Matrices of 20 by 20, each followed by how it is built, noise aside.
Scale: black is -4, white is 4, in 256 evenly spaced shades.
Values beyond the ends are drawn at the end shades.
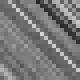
Toeplitz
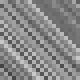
Toeplitz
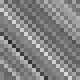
Toeplitz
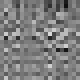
low rank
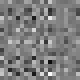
low rank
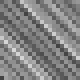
Toeplitz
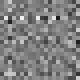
low rank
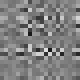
low rank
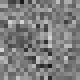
low rank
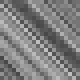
Toeplitz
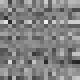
low rank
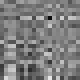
low rank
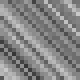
Toeplitz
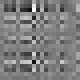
low rank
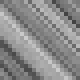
Toeplitz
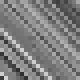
Toeplitz
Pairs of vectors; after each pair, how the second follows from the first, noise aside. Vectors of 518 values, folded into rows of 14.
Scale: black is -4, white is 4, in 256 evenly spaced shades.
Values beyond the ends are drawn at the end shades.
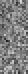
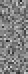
sign-scrambled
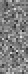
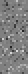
partly zeroed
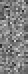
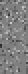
partly zeroed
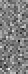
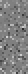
partly zeroed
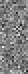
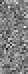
reversed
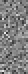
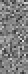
reversed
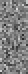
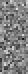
sign-scrambled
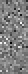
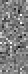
sign-scrambled
